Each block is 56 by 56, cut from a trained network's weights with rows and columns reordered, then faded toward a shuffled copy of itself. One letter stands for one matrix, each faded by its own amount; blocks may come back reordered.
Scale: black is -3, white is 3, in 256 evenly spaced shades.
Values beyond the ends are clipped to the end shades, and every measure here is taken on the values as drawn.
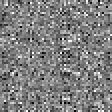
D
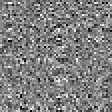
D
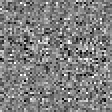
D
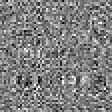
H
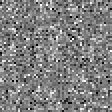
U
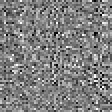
D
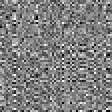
H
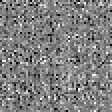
U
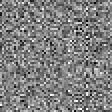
H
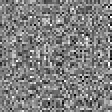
H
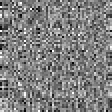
H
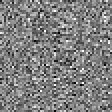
H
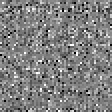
U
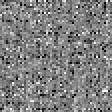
U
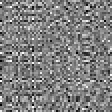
H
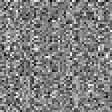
H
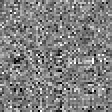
D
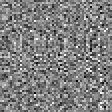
H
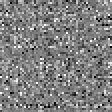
U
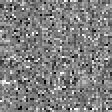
U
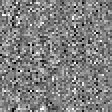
D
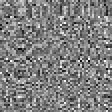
H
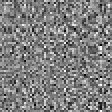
H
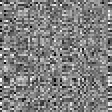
H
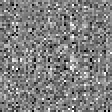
D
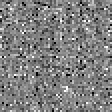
U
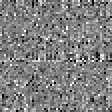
U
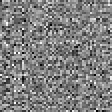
H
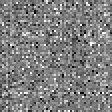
U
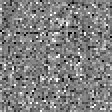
U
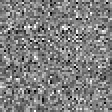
D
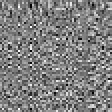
H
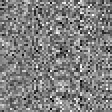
H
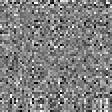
D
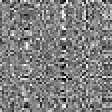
H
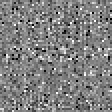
U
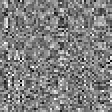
H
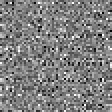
D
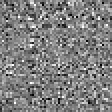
D
